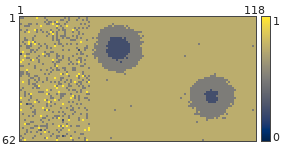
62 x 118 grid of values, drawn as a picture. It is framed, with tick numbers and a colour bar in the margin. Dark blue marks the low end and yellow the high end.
Average level on the scale: 70%. Dips: two. Slope: none. Mirror symmetry: none. Seam: vertical, 30% of the way across, the right part calmer. Ninth with the lowest average: top middle.
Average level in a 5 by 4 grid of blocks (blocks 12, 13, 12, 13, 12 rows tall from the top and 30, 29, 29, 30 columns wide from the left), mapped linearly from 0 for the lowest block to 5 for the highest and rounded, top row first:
4355 / 4055 / 4453 / 4552 / 4555
